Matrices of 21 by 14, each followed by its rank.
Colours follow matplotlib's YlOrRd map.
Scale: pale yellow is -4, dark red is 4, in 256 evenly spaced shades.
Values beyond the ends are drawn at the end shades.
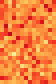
full rank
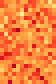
full rank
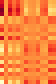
one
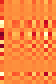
one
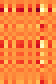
one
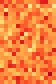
full rank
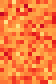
full rank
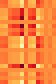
one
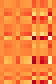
one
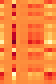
one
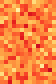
full rank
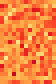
full rank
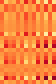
one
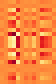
one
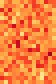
full rank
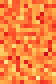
full rank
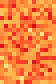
full rank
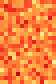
full rank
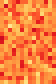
full rank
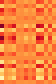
one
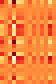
one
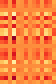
one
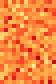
full rank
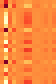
one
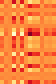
one
